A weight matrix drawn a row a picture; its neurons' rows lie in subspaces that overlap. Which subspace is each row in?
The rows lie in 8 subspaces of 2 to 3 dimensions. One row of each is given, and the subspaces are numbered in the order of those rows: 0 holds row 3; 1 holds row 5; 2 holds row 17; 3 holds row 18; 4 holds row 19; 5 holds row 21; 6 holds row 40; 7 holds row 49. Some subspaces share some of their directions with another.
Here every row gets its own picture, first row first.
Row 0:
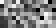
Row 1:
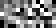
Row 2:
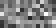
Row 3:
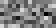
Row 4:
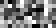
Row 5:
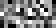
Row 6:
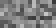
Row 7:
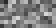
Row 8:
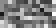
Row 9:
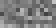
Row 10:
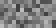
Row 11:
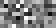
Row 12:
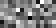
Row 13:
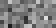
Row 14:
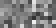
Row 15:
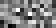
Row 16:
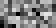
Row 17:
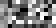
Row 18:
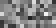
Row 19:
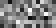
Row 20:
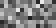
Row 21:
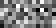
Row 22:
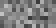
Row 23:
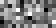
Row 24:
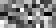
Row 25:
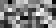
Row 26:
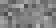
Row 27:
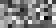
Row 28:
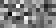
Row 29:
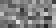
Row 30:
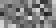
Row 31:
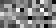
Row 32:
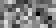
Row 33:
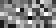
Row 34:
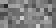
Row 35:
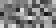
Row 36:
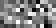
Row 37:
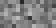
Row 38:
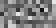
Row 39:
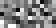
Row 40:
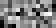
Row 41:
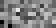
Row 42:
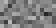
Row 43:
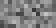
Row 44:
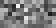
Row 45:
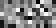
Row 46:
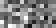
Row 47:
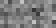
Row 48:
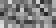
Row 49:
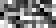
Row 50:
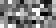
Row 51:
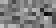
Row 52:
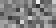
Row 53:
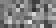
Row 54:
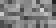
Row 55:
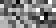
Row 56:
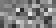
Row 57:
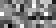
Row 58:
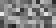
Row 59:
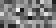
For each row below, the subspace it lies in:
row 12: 0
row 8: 7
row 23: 6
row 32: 7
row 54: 7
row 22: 4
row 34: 1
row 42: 0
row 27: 2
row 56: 7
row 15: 4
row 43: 6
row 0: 2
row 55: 2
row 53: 3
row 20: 0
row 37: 6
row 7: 0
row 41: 4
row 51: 0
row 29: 2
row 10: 5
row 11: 5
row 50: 6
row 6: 3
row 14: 3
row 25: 7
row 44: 5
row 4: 6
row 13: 4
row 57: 3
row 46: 4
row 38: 1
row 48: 5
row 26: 1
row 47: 6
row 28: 5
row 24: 1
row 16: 6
